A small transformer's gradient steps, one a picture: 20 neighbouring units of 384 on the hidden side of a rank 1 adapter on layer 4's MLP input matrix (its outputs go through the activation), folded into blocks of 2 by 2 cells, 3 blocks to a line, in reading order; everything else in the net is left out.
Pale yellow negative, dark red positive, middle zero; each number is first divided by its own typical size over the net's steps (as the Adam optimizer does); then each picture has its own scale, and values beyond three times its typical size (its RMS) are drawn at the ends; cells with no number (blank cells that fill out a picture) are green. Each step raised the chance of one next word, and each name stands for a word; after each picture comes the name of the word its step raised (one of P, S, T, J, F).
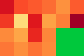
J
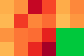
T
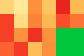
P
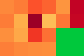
J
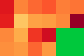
J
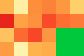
P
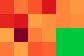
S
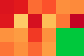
J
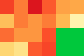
P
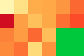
P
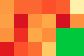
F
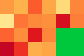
F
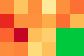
T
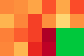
T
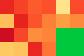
P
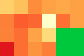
J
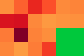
S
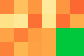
S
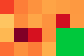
F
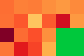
F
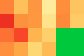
T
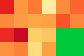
T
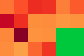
S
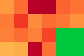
P
